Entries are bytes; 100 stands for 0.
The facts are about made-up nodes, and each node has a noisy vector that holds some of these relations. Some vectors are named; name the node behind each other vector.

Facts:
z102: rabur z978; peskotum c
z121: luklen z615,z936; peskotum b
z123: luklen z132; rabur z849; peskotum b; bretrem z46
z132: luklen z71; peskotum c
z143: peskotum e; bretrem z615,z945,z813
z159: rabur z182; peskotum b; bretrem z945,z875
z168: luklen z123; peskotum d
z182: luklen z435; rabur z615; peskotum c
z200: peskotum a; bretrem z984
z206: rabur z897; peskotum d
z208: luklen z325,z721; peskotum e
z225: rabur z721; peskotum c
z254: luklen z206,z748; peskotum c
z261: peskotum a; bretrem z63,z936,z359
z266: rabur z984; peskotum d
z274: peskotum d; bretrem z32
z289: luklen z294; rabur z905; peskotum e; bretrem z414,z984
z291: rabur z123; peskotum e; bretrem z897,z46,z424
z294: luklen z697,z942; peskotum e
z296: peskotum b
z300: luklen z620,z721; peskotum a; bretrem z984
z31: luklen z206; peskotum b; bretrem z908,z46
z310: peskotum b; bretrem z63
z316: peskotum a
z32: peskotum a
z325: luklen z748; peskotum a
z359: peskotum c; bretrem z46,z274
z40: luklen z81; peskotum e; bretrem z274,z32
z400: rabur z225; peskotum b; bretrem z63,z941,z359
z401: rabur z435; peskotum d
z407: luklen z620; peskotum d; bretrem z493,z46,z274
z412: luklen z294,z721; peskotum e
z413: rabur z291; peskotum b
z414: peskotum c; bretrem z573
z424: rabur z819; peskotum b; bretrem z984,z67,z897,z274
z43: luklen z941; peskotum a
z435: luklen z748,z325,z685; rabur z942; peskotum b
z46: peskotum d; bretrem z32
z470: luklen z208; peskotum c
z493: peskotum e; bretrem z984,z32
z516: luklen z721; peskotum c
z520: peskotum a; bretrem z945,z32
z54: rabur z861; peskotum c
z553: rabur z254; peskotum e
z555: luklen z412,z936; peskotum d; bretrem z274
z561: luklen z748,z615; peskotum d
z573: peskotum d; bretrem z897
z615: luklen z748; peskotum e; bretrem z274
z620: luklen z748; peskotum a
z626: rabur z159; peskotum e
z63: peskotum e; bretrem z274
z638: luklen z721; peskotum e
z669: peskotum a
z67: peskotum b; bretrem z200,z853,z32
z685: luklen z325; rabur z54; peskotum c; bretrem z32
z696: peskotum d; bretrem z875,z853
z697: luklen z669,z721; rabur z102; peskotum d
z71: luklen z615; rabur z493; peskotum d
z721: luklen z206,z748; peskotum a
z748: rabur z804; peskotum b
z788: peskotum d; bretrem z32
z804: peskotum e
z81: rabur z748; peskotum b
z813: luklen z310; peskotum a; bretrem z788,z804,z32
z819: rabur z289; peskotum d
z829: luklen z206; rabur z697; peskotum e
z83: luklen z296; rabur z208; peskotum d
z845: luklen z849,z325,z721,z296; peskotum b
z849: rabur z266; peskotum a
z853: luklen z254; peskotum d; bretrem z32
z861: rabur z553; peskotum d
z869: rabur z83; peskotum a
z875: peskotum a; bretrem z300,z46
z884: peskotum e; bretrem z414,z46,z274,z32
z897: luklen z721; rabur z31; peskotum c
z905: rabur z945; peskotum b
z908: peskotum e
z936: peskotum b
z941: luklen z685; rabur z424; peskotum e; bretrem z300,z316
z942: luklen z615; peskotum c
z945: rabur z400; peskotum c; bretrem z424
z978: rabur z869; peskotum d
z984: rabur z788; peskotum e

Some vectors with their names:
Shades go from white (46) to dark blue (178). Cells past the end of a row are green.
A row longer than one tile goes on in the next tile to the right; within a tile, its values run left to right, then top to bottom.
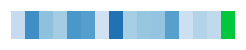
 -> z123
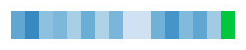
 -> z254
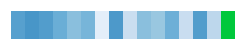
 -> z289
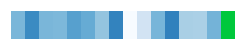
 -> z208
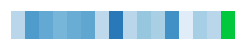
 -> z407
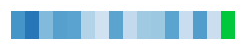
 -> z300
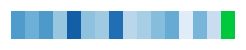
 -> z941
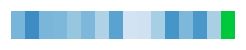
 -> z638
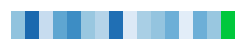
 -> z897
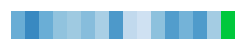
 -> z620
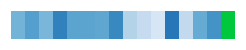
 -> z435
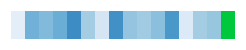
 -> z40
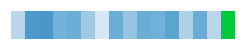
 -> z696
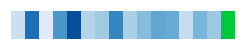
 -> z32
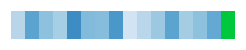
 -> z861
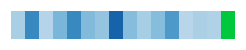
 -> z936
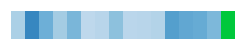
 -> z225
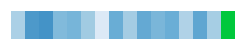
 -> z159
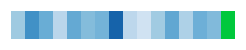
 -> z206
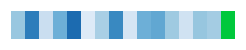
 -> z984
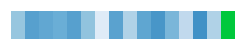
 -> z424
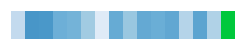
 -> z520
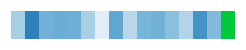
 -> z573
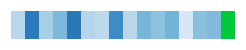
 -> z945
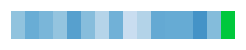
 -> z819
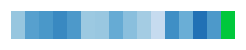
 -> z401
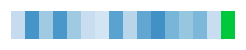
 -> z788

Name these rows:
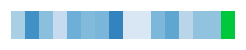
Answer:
z849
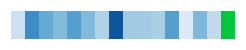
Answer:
z685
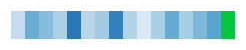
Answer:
z81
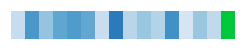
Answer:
z555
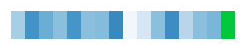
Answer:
z83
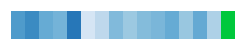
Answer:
z316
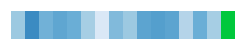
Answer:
z493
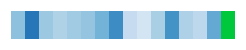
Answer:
z721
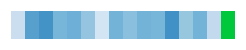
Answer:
z261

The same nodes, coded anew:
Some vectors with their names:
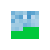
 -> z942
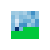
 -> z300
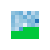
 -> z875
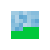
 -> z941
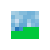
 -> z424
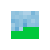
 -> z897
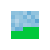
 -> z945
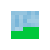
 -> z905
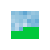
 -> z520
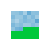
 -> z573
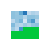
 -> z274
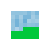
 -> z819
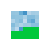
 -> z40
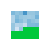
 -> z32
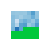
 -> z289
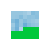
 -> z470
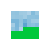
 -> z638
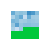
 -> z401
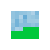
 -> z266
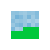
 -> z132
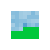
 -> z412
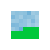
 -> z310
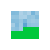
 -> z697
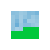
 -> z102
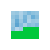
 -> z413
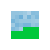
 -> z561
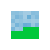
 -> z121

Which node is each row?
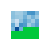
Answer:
z200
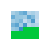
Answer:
z63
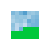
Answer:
z813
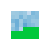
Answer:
z845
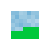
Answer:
z936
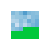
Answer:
z67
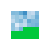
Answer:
z788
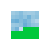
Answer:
z208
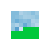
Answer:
z721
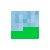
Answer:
z804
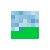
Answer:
z359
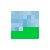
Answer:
z254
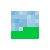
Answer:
z206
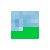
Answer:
z83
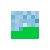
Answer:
z291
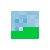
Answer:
z296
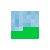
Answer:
z225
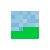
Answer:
z400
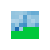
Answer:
z984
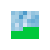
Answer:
z685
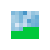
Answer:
z853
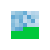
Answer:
z615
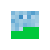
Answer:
z435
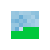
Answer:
z325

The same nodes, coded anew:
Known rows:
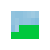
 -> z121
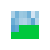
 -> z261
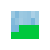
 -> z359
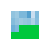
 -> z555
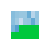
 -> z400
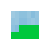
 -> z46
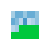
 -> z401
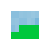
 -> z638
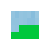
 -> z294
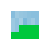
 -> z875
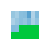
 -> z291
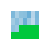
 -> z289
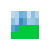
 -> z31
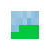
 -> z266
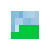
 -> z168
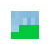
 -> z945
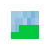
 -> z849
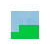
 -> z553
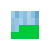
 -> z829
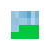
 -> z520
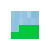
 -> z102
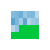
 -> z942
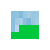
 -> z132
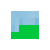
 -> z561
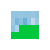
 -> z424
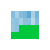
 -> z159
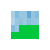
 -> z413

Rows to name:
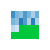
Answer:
z813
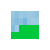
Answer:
z819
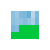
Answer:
z407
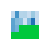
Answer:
z936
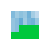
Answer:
z208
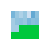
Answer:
z984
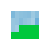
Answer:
z853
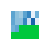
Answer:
z310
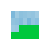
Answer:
z493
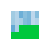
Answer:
z123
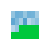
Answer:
z435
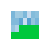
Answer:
z788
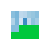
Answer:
z941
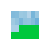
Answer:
z897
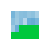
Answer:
z721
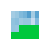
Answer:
z685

